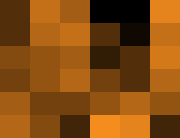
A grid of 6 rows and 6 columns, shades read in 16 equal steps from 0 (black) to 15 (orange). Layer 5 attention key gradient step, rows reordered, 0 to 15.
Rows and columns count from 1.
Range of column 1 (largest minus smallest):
6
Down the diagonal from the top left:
5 11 10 7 11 4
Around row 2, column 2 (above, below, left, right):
12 9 5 12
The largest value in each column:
11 12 12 15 14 14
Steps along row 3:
up up down up up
